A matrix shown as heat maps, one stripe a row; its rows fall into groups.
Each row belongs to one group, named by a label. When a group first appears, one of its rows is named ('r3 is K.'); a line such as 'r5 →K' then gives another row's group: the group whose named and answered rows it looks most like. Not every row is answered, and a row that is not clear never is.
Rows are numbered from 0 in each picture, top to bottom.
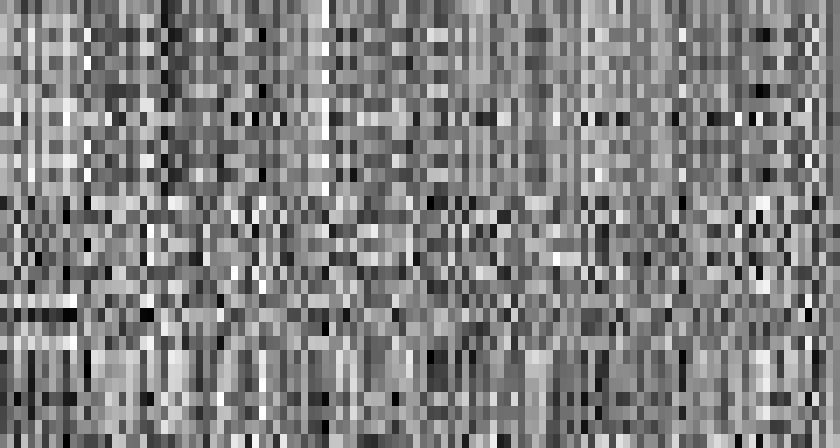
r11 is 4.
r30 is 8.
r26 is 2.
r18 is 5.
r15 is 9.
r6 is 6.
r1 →4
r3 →4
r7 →4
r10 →6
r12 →6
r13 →4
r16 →5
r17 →2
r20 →2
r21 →4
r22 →8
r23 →8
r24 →4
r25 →2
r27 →2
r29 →2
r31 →9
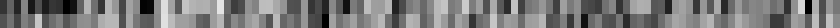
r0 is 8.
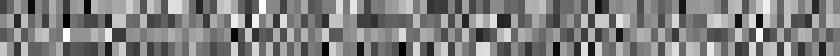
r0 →2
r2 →5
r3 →9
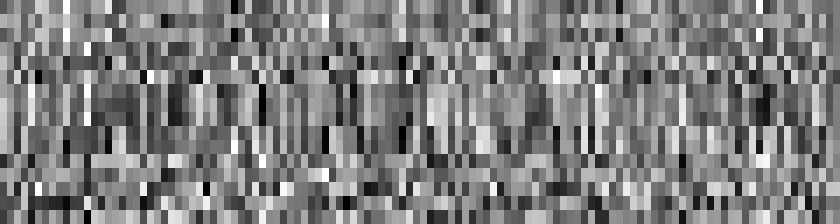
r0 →5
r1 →4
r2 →5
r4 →9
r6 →6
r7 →6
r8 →6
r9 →9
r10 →9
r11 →2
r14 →8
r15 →2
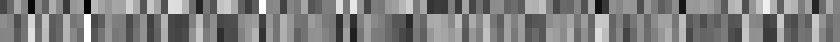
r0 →2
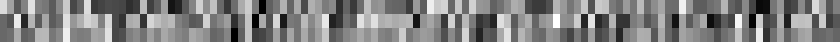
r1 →5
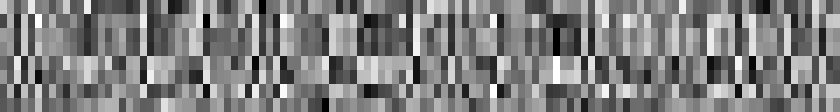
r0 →6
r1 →9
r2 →9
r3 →9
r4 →5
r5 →5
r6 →9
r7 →8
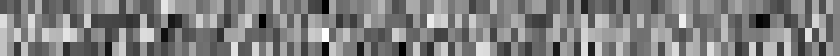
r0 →8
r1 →6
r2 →4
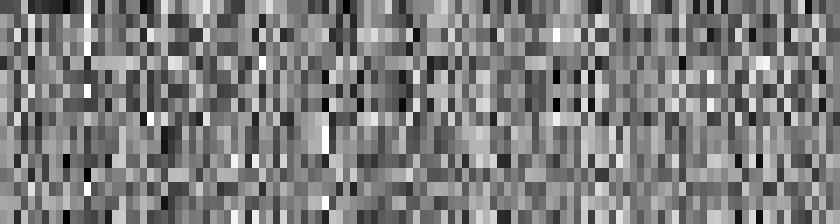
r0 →8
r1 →6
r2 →5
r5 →9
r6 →6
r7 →9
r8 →5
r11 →9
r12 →2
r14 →4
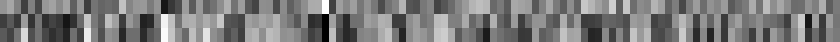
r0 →4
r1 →8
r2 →8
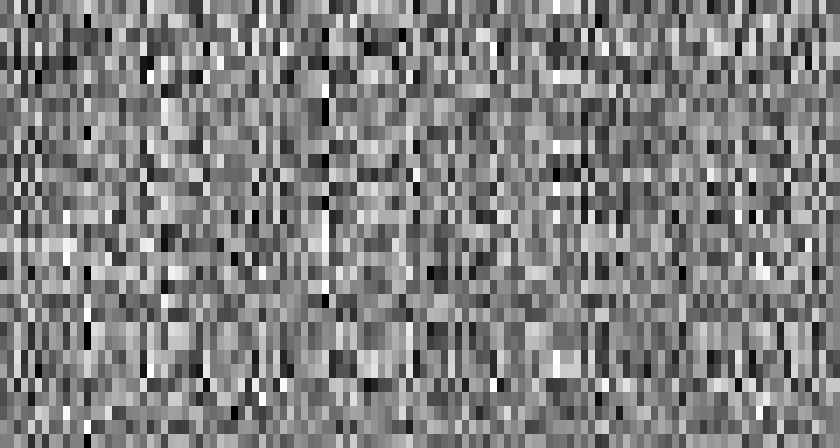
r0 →5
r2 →9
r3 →9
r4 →8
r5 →5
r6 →4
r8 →8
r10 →5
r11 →8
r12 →9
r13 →5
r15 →5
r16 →4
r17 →4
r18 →5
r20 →4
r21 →8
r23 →2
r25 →5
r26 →5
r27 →9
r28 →2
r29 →5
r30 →6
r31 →2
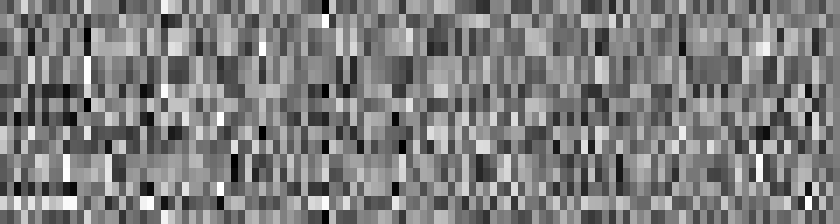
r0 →8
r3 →2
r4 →6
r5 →6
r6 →8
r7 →2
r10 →9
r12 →5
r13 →8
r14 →4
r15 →8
